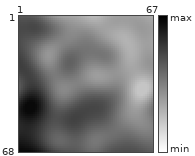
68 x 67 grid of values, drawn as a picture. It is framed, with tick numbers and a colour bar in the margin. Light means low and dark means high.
Slope: up to the bottom left. Ninth with the highest average: bottom left. Grain: smooth.
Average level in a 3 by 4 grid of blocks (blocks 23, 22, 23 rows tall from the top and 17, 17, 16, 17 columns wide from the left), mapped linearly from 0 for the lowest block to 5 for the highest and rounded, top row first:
3110
4220
5332
